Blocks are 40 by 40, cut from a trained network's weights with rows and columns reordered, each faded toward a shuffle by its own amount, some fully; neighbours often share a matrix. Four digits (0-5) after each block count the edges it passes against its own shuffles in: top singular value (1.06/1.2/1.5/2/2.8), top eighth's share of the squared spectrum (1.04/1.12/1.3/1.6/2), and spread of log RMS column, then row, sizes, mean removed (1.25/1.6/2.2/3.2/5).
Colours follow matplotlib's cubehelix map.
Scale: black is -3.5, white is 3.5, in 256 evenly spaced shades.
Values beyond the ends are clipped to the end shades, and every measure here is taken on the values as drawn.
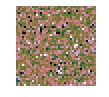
0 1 0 0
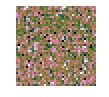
2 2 1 0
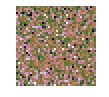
0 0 0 0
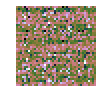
2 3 2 1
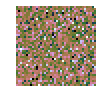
0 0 0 0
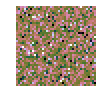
0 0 0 0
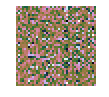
3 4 3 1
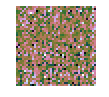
2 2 0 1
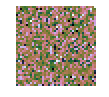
1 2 0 1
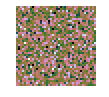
0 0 0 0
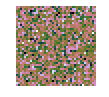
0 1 0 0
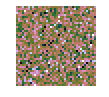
0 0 0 0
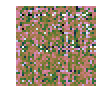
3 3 0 2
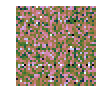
2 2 0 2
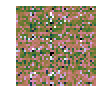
3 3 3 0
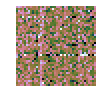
2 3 0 2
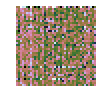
3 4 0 2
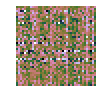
3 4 1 3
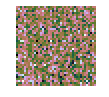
2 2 0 2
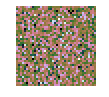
1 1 0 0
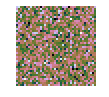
1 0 0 0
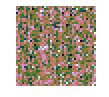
2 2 0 1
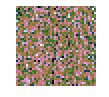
1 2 0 1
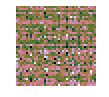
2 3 2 1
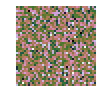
2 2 1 0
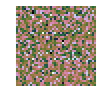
2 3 1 1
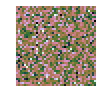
1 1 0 0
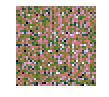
2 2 0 2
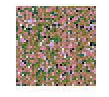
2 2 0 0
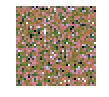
1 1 0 0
